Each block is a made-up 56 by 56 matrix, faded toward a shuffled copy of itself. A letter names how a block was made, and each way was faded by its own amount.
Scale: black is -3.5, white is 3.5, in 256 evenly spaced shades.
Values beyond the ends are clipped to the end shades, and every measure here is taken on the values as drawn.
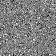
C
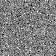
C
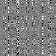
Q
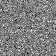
C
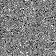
C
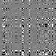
Q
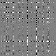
Q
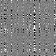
Q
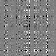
Q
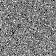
C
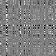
Q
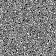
C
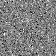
C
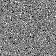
C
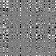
Q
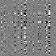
Q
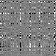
Q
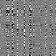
Q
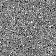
C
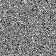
C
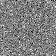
C
